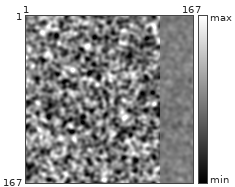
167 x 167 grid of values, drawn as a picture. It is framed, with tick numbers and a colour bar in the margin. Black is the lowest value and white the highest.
On average the colour sits 50% of the way up the scale. The values follow a bell shape. The field is mottled with small blotches. No overall slope runs across the table. No single row or column stands out from its neighbours. Neither half mirrors the other. The right part is calmer, past a seam about 80% of the way across.
